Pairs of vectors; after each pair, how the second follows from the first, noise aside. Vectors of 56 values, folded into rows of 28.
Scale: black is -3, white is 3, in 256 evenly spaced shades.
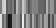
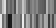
copied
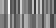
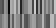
negated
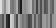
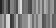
negated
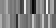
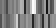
negated
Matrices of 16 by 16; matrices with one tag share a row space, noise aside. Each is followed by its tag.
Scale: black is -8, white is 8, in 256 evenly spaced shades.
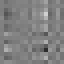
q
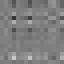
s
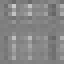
s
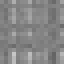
s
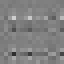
s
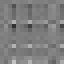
s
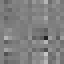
q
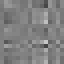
q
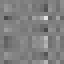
q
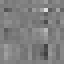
q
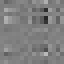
q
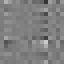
q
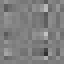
q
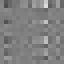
q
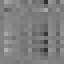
q
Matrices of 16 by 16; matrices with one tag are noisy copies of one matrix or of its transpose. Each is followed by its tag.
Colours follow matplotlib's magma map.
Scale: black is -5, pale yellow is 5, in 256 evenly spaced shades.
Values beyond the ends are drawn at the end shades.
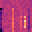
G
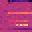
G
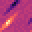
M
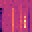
G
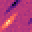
M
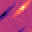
M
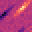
M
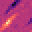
M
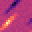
M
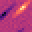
M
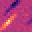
M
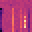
G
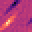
M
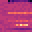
G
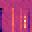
G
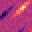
M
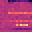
G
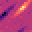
M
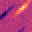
M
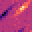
M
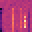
G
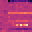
G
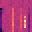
G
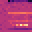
G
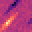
M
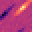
M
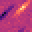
M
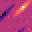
M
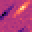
M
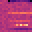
G
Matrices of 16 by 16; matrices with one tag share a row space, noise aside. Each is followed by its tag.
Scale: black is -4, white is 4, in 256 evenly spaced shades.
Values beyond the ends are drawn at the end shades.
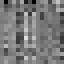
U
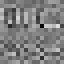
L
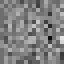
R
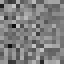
L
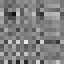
L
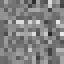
R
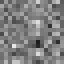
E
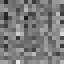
U
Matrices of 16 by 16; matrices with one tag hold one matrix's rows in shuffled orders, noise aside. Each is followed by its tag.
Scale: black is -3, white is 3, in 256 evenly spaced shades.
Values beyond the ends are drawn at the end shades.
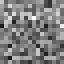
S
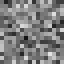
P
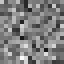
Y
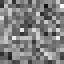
S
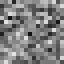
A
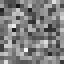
A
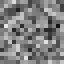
A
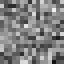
P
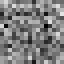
S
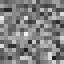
P
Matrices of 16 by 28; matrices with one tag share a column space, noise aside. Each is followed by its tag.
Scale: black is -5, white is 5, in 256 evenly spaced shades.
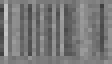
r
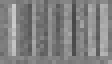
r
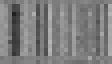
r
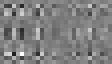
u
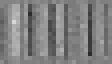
r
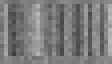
r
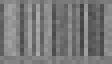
r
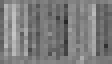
r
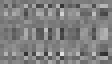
u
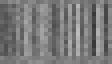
r
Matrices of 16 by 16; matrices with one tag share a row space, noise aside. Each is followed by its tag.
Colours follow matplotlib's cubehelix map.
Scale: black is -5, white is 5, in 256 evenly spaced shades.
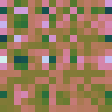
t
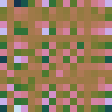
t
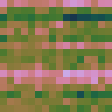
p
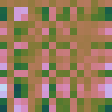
t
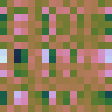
t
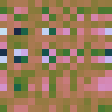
t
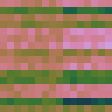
p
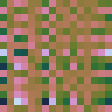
t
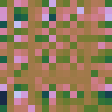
t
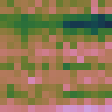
p
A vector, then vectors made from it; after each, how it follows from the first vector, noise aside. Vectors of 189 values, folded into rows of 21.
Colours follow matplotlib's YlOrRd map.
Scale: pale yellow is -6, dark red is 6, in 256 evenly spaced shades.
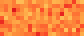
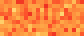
negated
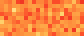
negated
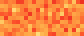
negated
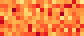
scaled up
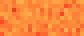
shrunk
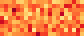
scaled up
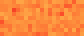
shrunk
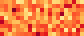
scaled up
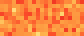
negated
